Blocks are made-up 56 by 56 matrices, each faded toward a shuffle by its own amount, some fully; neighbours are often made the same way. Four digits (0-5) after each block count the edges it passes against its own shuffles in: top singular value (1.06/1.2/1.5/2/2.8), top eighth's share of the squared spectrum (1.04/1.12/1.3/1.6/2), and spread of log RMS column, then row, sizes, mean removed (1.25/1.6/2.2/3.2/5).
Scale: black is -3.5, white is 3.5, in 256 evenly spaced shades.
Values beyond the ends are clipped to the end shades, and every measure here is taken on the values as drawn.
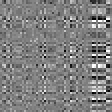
5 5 4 4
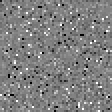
0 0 0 0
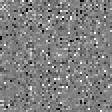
3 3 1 1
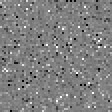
2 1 0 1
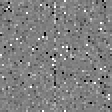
2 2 0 0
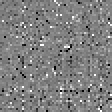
3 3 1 1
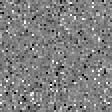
2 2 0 0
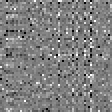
4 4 2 2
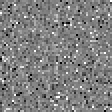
2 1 0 0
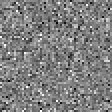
3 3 1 0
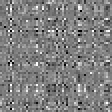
5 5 3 3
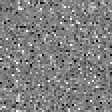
0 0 0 0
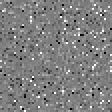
1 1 1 0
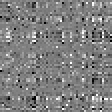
5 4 3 3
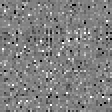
3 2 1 1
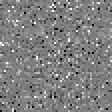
3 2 1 0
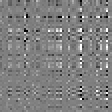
5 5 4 3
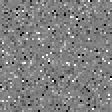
2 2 0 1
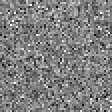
1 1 0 0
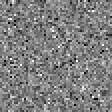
2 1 0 0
